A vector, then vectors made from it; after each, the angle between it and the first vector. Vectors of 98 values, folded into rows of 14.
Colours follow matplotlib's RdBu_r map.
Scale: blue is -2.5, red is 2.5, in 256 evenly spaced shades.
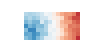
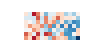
partly opposed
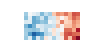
nearly parallel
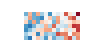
partly aligned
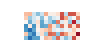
partly aligned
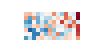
partly aligned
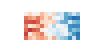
nearly opposite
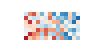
partly opposed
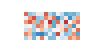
orthogonal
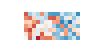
partly opposed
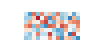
orthogonal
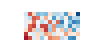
partly opposed
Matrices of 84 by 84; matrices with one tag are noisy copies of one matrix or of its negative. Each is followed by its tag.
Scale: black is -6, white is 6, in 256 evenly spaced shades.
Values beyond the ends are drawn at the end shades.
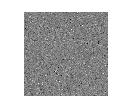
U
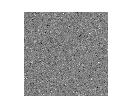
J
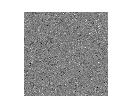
J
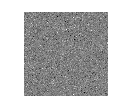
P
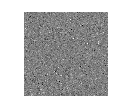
U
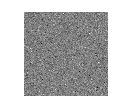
J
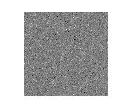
P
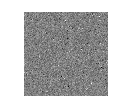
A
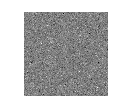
J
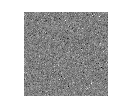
A
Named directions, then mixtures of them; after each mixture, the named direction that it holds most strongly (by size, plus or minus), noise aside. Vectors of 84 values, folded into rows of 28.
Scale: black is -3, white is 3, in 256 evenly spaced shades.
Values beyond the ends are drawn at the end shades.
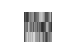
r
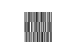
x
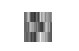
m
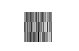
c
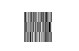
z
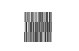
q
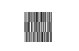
x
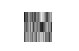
r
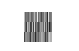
q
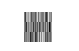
z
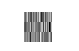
z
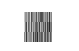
q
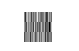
z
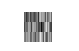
r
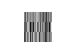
z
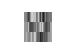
m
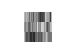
r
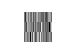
z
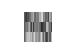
r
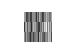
c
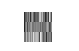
q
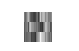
m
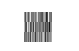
q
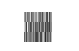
q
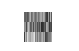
r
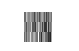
c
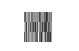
c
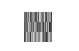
z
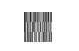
q
